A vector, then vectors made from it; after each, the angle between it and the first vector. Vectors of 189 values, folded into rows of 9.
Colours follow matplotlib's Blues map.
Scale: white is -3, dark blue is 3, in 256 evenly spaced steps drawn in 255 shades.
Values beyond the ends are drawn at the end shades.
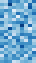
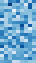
nearly parallel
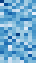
orthogonal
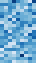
partly aligned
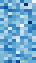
partly opposed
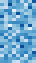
nearly parallel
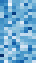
partly opposed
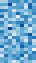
nearly parallel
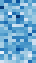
orthogonal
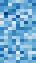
partly opposed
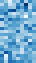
partly opposed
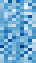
partly aligned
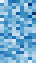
partly aligned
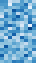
nearly opposite
